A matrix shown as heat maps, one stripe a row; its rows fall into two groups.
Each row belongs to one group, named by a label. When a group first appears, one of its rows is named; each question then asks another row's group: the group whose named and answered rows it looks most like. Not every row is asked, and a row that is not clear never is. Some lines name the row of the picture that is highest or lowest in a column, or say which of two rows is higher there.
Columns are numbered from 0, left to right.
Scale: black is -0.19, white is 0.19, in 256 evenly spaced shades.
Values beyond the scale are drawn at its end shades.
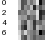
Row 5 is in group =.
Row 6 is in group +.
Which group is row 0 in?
+
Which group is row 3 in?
+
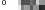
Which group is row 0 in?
=
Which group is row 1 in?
+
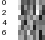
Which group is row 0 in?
=
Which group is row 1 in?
=
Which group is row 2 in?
=
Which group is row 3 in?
+
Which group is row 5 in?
=
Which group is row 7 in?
+
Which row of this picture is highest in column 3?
6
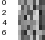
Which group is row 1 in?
=
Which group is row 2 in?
+
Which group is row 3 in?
+
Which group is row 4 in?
+
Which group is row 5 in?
+
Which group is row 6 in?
=
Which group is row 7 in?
=
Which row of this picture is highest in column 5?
3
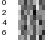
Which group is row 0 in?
+
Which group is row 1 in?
=
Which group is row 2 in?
=
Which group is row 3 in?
=
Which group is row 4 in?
+
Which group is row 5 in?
=
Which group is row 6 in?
=
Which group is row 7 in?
+
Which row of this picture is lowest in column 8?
6
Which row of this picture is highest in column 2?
2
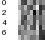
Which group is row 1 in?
+
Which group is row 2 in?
=
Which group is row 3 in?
=
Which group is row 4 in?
=
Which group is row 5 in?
+
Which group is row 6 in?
+
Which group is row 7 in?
+
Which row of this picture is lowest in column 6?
3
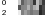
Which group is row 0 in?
=
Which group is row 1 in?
+
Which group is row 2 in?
+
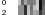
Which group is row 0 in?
+
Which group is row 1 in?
+
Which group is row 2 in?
+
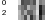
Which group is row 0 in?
=
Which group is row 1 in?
+
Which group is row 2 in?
+
